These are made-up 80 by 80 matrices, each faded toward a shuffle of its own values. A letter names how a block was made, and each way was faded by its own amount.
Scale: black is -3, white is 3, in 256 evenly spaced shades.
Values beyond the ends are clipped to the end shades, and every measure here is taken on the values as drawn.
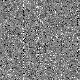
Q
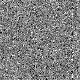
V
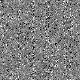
Q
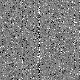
Q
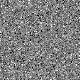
V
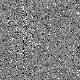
Q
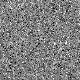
V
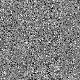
V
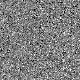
V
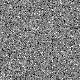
V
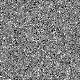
V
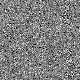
V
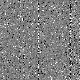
Q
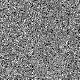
V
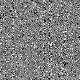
Q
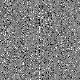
Q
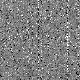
Q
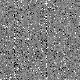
Q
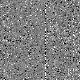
Q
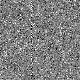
V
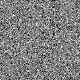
V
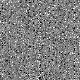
Q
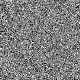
V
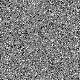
V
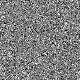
V
